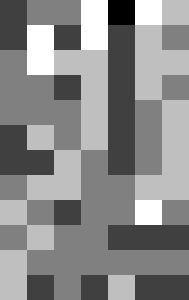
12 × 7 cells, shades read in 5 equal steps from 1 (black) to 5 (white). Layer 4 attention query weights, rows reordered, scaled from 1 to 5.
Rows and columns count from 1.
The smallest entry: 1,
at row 1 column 5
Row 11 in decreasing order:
4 3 3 3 3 3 3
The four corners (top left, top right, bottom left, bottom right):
2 4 4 2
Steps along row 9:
down down up same up down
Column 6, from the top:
5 4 4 4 3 3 3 4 5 2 3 2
